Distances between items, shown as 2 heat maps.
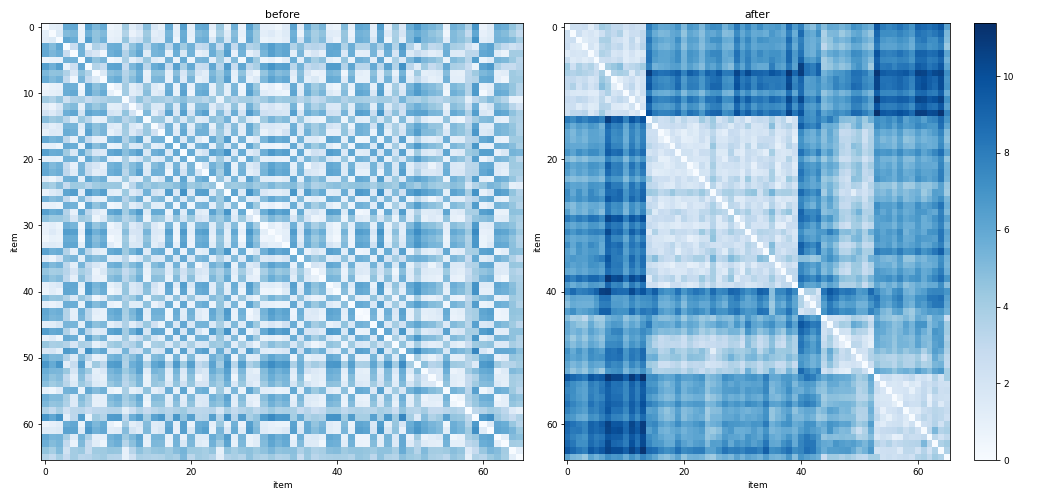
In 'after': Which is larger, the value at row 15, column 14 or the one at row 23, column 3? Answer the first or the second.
the second
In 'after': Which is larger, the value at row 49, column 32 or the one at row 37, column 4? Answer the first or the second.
the second
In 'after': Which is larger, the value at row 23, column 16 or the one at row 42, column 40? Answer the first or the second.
the second
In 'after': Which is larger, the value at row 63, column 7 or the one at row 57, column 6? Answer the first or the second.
the first
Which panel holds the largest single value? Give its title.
after
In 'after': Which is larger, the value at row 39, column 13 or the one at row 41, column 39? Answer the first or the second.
the first
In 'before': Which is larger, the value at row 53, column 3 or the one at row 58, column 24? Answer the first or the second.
the first
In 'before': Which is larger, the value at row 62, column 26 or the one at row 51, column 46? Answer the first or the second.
the second
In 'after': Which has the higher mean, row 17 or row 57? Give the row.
57
